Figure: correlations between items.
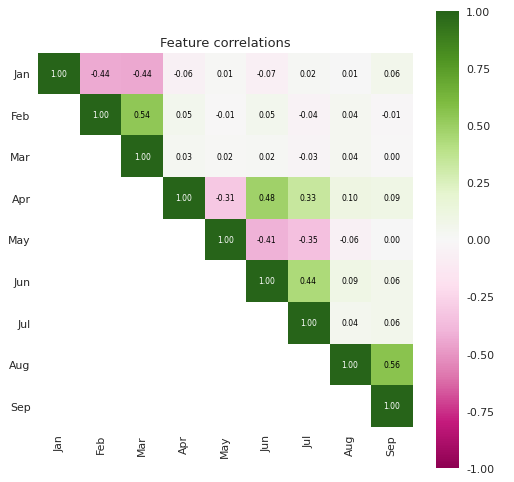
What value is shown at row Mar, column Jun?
0.02
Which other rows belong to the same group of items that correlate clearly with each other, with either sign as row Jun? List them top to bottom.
Apr, May, Jul
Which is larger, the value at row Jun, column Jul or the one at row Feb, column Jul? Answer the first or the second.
the first
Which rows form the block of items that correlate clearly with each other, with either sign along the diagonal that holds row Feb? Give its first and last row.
Jan to Mar
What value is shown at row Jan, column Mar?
-0.44
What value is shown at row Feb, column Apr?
0.05
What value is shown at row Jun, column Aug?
0.09
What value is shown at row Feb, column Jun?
0.05
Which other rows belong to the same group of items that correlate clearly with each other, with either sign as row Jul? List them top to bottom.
Apr, May, Jun
